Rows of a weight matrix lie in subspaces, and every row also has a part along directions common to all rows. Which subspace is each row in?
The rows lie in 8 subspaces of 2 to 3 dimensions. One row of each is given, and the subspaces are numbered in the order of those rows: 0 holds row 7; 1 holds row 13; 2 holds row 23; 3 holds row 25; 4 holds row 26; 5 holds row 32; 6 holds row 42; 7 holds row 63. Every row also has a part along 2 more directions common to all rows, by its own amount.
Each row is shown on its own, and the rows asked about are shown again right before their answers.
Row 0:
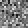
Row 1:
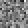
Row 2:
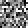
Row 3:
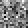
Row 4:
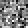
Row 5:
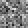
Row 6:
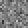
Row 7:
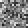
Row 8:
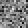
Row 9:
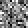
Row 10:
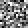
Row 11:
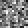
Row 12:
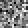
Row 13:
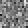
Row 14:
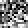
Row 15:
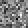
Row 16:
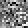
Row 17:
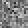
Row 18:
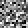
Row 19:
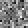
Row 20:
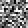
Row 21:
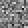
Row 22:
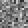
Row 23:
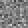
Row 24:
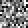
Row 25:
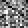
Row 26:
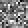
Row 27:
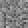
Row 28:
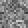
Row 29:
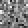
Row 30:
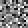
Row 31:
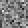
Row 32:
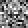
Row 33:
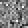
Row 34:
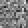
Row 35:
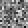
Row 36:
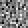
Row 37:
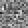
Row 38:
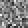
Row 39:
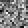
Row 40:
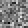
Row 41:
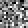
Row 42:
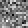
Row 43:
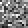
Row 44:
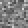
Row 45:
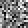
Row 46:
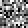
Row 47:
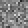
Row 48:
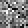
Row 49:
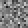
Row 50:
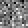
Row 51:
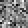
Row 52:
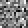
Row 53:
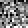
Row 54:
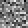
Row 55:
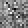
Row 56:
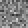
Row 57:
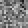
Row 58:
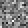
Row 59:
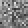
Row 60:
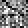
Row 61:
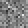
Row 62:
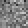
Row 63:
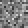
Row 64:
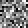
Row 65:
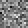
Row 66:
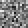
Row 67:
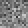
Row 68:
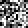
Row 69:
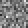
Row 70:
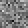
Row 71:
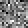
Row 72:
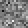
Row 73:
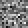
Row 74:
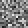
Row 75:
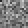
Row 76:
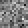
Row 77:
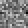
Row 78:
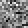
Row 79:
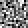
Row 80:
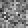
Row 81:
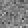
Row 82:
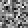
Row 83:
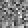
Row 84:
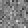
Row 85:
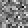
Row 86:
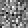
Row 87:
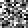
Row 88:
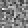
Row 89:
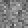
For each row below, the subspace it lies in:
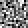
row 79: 7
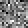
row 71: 4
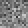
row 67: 3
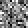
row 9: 5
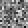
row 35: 5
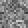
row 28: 5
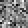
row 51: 0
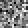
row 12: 7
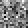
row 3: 0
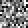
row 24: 1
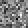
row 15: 6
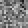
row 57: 0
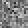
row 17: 3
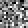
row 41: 0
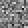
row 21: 1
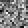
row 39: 7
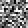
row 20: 1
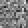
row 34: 1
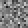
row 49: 2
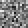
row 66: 7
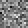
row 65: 4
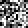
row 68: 6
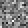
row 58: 4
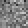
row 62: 6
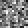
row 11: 3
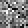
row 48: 3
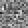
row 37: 5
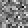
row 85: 2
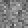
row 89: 0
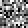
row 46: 1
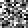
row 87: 0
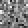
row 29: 5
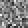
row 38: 2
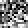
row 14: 5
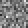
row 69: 1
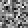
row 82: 2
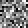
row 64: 1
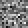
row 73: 4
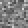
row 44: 7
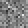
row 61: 3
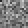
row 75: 0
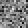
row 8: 1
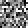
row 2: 1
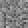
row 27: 4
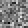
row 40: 6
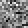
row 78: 6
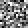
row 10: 6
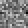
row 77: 5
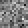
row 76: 5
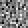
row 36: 7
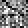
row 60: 3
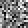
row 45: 4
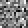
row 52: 1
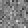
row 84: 5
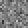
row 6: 6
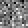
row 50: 3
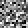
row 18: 6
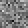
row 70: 4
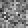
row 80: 0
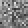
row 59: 3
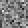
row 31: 4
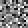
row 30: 2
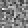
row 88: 7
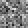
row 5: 3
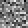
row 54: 6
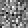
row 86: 7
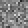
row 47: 4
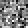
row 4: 6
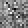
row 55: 3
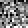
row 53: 2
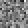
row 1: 6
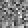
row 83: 0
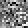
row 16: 6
